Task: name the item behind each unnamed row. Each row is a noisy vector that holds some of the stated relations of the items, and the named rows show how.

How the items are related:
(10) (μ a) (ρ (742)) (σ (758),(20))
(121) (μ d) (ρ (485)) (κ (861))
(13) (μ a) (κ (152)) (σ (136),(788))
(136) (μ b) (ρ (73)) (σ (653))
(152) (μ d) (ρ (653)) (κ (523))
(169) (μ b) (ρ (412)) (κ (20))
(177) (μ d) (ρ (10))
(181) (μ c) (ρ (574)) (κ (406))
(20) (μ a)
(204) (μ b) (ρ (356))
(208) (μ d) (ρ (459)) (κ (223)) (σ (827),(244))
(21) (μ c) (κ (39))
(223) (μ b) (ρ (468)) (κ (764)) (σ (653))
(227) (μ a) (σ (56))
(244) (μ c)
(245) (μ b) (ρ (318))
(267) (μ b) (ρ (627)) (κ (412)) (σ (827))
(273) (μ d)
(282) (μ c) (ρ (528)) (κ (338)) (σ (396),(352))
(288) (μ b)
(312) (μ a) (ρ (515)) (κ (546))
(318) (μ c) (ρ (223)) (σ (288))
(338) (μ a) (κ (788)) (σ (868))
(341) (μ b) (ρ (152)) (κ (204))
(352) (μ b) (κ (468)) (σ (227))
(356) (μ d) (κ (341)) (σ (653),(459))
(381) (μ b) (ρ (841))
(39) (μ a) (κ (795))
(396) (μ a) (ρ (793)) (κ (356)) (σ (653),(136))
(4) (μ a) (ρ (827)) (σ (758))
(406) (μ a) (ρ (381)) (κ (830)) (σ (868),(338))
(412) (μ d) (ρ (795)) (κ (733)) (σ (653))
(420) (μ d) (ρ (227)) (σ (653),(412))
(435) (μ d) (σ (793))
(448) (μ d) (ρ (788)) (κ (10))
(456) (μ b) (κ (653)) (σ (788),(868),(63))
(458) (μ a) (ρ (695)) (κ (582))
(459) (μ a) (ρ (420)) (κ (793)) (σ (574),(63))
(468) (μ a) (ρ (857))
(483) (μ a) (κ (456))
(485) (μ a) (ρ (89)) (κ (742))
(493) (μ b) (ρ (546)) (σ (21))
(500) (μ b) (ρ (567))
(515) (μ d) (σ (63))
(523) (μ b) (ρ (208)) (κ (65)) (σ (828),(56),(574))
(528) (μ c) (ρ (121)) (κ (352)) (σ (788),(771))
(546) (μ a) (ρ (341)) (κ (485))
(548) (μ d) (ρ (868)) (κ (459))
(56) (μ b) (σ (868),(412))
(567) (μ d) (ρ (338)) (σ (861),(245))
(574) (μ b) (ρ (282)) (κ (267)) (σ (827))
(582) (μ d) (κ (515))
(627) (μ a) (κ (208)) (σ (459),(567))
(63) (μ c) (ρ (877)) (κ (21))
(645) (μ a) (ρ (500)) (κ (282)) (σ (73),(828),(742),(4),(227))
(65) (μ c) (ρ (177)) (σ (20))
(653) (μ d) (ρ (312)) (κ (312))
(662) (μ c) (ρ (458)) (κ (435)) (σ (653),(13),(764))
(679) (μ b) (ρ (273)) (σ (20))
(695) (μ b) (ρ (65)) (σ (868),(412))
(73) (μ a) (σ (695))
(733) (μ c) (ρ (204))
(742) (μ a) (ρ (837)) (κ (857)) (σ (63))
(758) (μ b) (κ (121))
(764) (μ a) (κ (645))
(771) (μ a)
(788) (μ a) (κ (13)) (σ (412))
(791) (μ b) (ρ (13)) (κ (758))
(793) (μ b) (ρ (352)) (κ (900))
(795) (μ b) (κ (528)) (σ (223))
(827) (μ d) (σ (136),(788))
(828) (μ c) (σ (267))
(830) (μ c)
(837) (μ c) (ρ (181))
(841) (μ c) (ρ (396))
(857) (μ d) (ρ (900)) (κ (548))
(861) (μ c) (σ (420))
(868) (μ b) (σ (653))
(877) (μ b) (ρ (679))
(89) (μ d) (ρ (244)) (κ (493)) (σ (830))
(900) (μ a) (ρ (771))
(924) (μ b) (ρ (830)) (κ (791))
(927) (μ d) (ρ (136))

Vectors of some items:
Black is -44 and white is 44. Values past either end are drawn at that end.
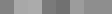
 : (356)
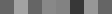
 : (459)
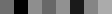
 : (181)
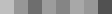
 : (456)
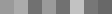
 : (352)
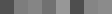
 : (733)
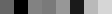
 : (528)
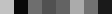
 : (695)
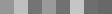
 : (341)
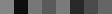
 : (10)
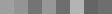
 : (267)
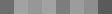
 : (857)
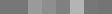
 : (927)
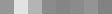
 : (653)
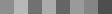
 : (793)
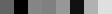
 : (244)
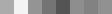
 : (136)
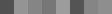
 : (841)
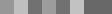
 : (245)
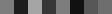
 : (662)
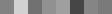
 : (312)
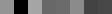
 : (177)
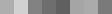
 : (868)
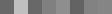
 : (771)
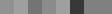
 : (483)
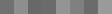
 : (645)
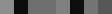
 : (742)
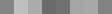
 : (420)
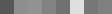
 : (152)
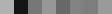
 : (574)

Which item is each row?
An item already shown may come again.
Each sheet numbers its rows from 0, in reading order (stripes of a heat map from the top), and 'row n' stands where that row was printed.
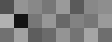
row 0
(841)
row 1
(574)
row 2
(406)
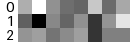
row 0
(223)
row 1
(282)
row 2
(483)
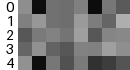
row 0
(742)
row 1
(627)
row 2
(63)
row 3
(788)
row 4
(458)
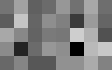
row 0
(406)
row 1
(900)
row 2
(56)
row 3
(485)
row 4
(338)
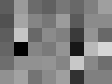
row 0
(13)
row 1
(318)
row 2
(900)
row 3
(528)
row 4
(515)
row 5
(483)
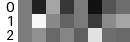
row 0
(662)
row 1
(396)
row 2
(523)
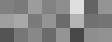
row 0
(208)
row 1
(795)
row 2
(861)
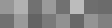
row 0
(381)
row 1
(227)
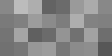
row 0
(412)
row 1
(827)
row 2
(406)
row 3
(548)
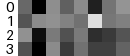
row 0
(837)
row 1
(152)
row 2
(458)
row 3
(65)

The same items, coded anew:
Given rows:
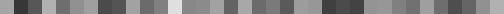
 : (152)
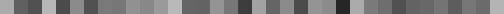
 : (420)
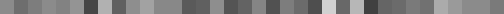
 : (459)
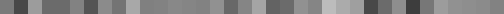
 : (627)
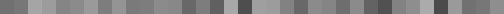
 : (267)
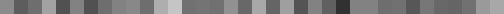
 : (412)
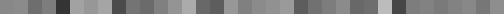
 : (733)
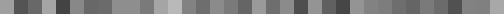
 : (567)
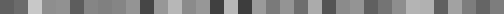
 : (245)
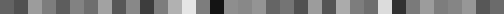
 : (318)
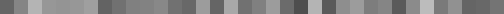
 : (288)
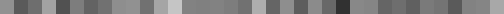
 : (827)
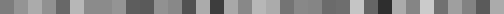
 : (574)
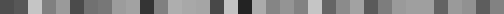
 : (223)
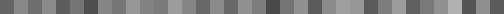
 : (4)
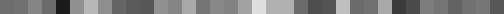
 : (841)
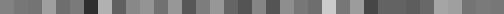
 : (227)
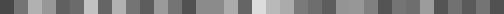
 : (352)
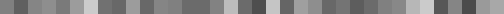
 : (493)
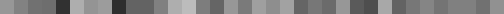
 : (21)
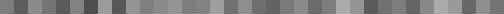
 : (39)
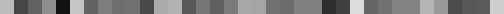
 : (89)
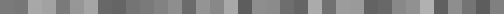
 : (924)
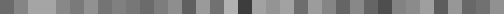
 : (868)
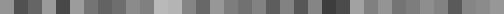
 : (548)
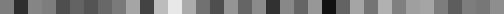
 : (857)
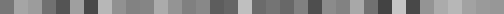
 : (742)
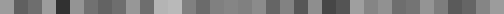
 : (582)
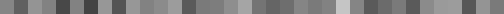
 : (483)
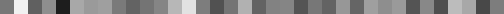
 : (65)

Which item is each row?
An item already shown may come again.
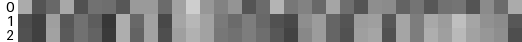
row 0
(356)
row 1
(900)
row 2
(900)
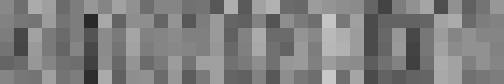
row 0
(456)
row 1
(227)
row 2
(627)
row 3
(627)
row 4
(764)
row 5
(227)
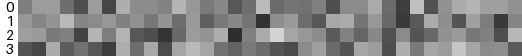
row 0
(742)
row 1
(523)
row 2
(244)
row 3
(900)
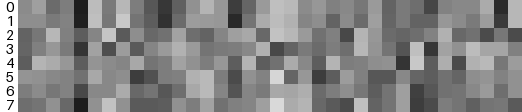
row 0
(282)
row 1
(528)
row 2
(381)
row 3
(458)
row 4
(695)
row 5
(63)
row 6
(861)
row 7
(841)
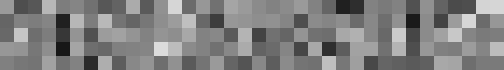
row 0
(653)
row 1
(662)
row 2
(10)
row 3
(177)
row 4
(227)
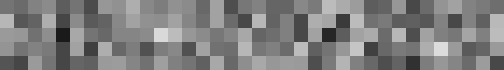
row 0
(645)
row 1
(208)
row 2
(177)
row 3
(485)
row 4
(406)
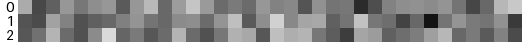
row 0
(515)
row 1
(396)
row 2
(793)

